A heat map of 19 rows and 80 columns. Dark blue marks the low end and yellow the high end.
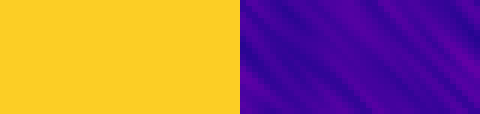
The table splits into one row of 2 panels. Panel 1,1: very high, flat. Panel 1,2: very low, slanting down to the right, faint in contrast.
